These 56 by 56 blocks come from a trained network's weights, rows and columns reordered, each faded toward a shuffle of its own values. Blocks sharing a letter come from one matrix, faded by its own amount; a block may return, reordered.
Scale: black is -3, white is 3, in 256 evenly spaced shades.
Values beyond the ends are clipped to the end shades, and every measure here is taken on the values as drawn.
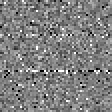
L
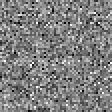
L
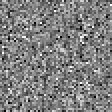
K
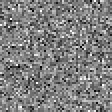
K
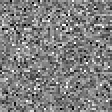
L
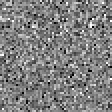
L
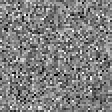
K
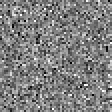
K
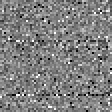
L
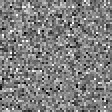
K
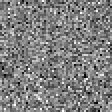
K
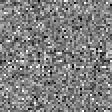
L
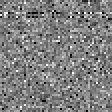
L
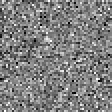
K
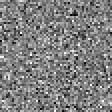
K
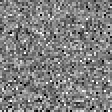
L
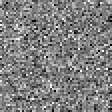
K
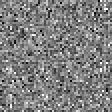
K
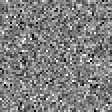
K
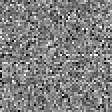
L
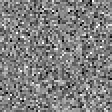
K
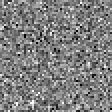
K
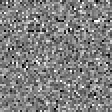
L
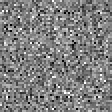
L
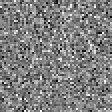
K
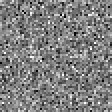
L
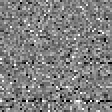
L
